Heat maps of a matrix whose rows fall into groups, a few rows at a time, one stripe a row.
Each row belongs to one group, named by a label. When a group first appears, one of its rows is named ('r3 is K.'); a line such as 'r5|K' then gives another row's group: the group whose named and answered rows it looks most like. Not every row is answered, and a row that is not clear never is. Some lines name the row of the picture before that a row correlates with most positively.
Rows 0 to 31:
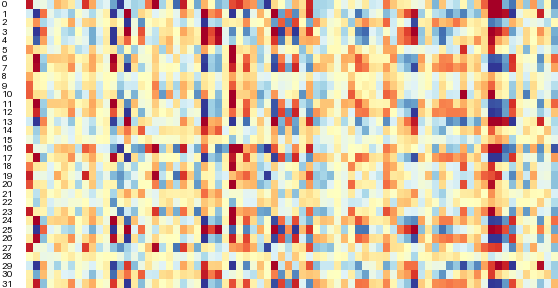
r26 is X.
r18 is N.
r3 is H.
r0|N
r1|H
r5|N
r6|X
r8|N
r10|N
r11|X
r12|X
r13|H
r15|H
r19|N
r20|N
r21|H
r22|H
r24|X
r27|N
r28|X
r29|H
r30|H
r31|X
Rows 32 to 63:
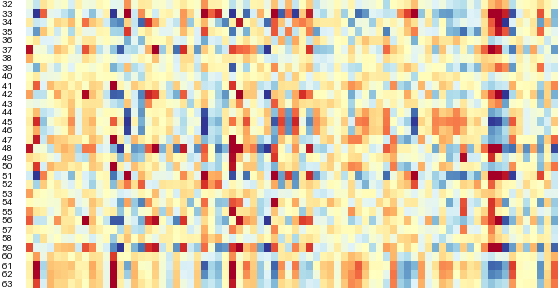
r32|H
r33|H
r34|N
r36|X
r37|N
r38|N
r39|H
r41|X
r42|N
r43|N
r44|X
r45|X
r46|X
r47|X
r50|X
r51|H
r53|N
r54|N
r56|N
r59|N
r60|X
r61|X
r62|X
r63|X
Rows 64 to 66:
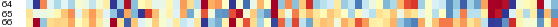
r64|H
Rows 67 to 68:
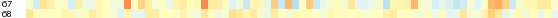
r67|H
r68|N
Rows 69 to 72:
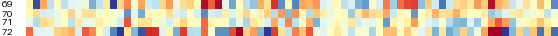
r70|X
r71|H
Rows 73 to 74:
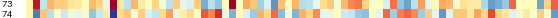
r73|X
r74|H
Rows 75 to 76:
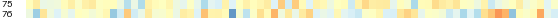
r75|X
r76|H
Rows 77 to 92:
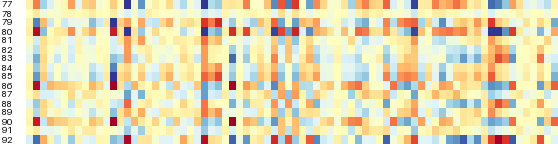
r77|X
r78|X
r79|H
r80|X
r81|H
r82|H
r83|H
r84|H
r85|H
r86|X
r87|X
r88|H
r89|H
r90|X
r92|H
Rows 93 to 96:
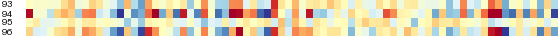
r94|N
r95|X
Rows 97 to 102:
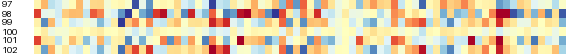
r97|X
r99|H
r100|X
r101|N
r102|H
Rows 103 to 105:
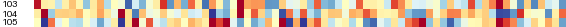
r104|X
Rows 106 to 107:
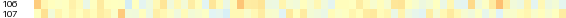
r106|N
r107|X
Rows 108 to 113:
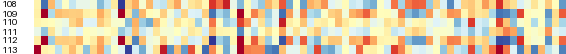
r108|H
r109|X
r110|N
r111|H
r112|X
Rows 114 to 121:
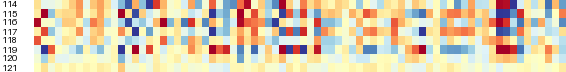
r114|N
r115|X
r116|N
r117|X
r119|H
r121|X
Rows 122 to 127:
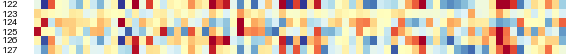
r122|H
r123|N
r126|H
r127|H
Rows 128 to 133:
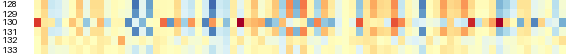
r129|X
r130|N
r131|X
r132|X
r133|X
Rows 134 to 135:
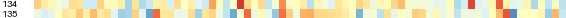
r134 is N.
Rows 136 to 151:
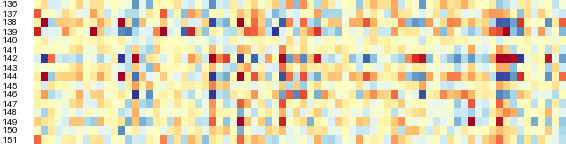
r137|N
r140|X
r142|H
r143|N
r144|X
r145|H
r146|X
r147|N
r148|H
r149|N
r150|H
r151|N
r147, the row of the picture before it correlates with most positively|134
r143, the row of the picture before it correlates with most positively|135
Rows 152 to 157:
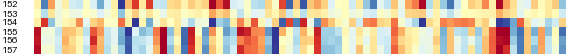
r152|H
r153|H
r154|X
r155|N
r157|N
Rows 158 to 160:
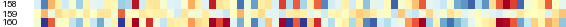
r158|H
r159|X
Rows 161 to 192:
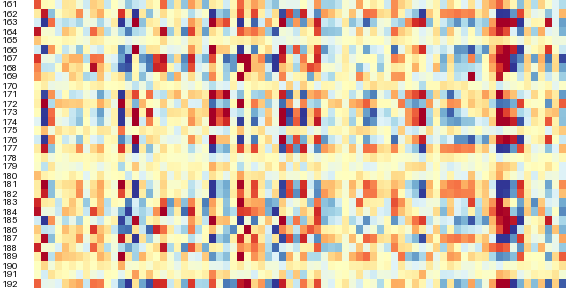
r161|N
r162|X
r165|N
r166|H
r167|N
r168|N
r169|N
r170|X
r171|H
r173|H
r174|H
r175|X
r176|H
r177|X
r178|X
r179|H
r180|N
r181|X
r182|X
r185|H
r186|N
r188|N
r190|X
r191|H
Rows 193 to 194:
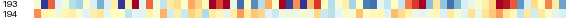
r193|H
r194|N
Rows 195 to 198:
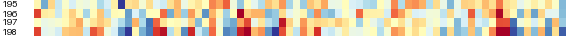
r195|H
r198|N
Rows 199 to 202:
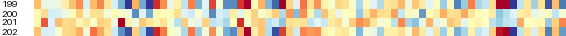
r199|N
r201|X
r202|N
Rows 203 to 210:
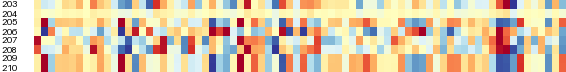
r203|N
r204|N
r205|X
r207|N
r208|N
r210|X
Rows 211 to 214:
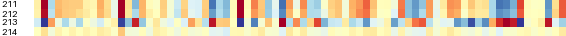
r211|X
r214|X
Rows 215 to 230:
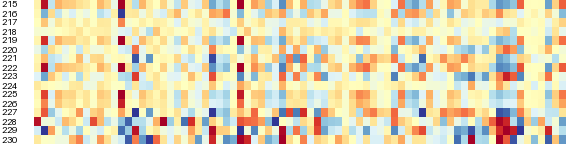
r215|X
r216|H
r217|X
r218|N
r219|X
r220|H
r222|X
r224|N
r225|X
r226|X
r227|X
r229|H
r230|N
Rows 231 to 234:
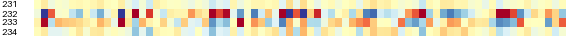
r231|X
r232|H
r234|X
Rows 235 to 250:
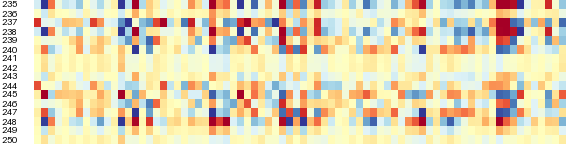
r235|H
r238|H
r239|N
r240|X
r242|X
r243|H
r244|N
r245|X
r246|N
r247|X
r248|H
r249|H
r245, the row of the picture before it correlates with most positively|233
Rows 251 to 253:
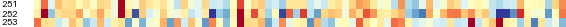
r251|X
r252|X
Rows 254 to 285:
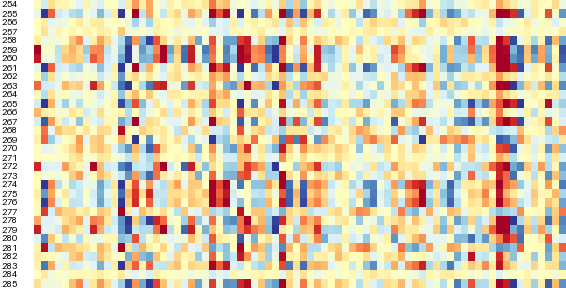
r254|H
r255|H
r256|X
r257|X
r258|N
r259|N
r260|N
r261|H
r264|H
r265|H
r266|N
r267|H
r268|X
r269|X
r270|N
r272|N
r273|N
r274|H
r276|H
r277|X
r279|N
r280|H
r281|X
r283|H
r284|X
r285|N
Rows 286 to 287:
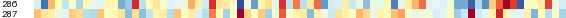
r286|H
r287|N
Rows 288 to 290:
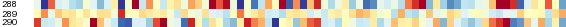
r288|H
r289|X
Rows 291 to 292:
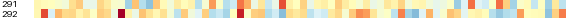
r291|N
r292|X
